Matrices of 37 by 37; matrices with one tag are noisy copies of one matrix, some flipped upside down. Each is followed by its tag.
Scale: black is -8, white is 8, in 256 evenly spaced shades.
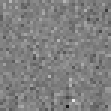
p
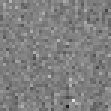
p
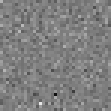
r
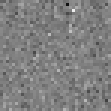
p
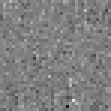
p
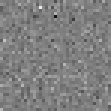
r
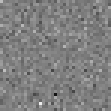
r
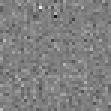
r
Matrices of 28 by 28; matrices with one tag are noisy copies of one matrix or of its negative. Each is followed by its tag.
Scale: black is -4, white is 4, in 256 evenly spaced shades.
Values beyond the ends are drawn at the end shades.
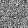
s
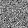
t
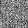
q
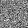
t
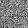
s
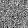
s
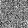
q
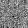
s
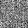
q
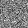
t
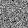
t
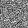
t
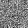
s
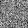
q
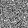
t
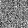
q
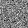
t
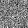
s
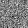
s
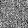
q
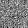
s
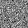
t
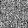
q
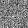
s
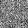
q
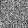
q
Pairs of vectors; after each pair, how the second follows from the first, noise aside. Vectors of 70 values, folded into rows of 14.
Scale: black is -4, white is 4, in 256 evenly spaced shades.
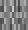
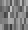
shuffled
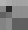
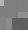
partly zeroed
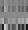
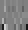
partly zeroed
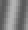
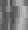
wrapped around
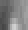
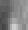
copied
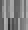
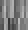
copied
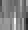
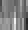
copied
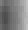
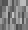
shuffled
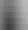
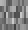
shuffled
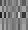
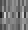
sign-scrambled
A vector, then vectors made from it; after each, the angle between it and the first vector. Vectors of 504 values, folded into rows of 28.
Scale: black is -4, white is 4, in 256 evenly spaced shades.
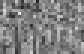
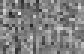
nearly parallel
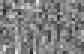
nearly opposite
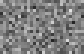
orthogonal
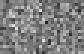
partly opposed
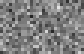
orthogonal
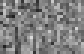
nearly parallel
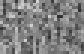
nearly opposite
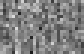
nearly opposite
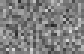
partly aligned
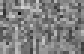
nearly opposite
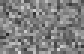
partly opposed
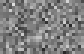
orthogonal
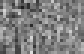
nearly parallel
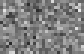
partly aligned
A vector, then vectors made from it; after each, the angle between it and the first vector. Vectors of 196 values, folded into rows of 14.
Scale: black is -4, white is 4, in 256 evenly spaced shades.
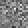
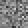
nearly parallel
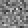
partly opposed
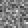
orthogonal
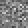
nearly parallel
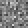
partly aligned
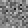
nearly opposite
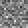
orthogonal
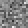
partly opposed
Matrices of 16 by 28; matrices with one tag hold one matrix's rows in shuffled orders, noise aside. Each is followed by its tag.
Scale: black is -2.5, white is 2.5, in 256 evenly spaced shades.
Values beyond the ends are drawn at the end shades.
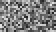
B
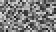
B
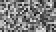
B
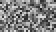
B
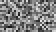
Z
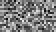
Z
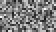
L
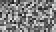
L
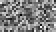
Z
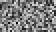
L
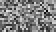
Z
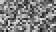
B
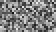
L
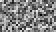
L
